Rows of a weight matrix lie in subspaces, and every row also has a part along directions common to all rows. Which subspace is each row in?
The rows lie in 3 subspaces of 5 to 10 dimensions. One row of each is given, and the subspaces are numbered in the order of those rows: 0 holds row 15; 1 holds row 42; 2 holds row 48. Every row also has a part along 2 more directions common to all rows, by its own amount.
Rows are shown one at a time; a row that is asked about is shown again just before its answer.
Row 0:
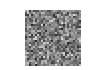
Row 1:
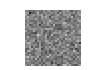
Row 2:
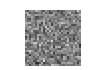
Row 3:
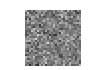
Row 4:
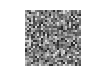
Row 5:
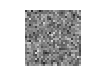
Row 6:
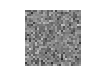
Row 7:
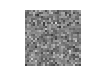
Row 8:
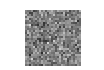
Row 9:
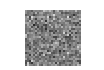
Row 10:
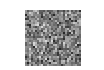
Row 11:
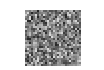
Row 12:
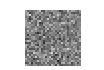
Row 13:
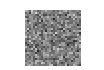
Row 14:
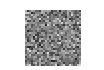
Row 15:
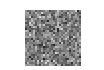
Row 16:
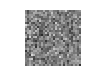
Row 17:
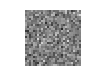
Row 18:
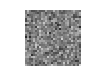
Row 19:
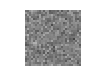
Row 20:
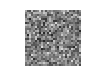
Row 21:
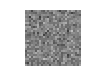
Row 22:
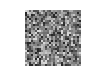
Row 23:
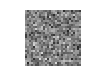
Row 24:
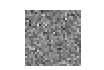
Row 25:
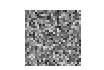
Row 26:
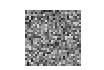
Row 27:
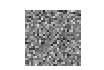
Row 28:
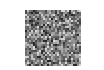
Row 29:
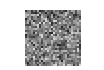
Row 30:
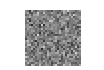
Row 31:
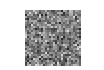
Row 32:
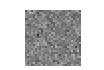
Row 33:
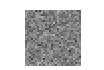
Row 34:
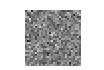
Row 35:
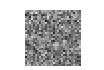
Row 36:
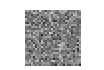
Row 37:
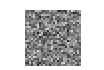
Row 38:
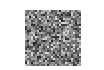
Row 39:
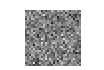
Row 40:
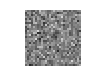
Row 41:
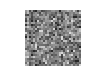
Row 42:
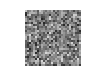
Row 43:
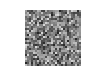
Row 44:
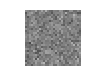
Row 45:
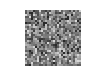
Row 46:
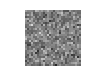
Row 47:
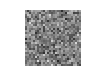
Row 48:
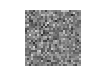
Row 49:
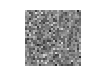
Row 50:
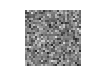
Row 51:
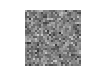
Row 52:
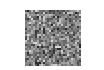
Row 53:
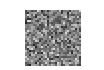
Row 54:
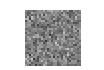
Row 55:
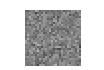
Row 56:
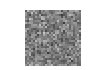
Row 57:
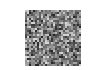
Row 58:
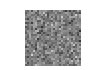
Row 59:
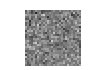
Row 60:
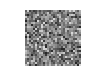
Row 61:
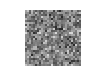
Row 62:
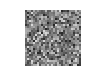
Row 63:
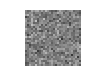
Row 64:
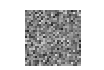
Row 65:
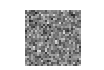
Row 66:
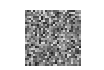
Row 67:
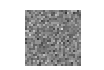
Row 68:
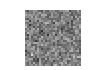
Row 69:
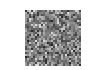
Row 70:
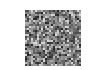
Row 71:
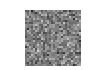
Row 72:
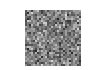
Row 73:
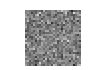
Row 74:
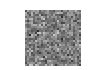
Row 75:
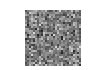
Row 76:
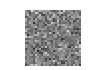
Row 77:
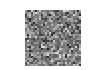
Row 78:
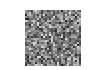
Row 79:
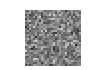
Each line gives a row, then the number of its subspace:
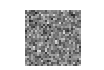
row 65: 2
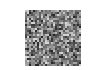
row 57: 1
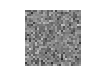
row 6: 1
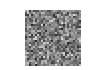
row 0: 1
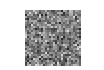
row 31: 2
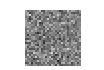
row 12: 0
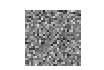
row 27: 0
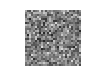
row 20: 1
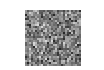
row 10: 2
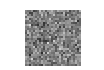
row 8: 2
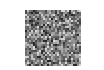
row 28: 2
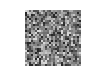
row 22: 1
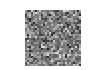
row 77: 1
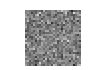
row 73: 0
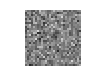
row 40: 1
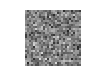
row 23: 2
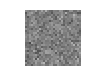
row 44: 1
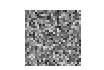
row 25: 0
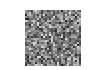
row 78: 2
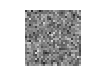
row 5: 1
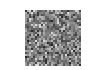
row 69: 1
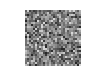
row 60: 1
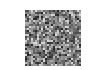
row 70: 0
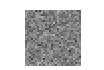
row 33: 0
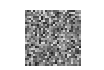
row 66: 0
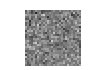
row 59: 2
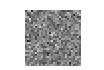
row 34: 1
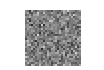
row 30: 1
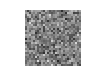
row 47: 0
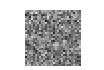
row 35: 2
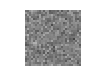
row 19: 0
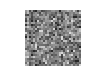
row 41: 1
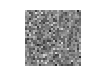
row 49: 0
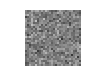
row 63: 1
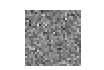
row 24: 2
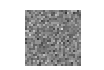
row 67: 0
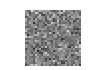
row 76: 1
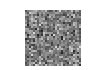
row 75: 1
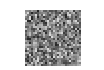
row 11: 2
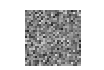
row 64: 0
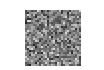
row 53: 2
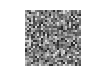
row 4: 1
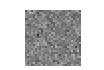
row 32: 1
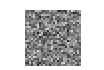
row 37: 0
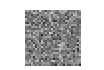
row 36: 2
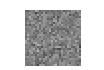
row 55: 0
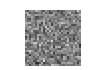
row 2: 0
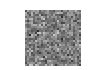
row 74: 1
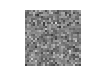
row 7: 0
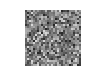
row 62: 2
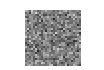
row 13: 1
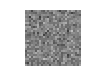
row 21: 0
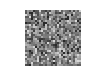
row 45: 2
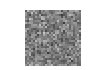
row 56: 1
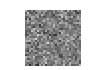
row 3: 1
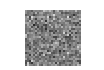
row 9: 2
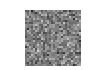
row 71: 1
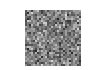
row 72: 2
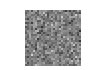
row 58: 1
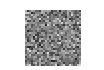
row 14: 2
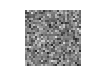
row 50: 2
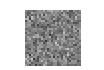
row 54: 2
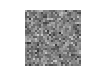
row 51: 1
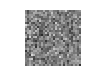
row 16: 1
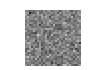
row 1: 1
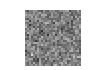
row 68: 1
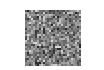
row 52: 0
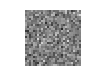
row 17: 0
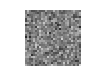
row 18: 1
